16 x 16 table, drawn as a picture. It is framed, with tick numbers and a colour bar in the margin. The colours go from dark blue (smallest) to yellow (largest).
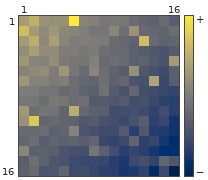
Neither half mirrors the other. Overall the values sit about 40% of the way up the scale. The field climbs toward the top left. The texture is fine-grained noise. There are no regular stripes. The ninth with the lowest average is the bottom right.
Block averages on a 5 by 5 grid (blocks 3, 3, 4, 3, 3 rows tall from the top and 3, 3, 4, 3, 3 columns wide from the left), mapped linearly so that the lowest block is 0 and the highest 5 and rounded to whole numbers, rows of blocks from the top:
55332 / 44322 / 33211 / 32110 / 21100
